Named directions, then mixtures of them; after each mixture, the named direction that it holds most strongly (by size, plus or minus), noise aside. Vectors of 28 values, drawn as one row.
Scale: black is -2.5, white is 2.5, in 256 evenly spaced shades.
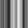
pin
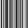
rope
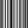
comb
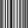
comb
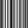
comb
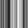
pin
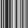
rope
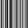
rope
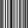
comb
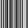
rope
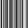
rope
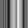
pin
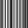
comb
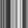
pin
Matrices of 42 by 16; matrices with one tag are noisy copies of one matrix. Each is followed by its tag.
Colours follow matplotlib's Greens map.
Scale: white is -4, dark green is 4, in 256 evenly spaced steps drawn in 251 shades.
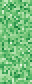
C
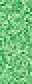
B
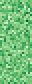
B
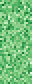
B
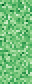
B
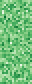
C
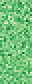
B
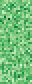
C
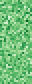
B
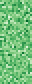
B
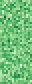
C
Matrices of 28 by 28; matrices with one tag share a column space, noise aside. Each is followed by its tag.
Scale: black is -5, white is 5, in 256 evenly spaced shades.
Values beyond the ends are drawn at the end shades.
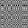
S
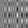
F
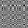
S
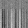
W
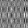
F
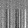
W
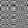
S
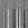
W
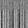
W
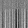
W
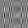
F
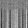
W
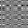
S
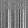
W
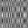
F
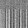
W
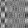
F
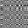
S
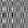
F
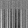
W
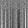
W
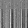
W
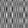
F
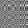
S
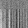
W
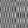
F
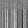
W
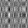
F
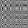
S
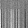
W
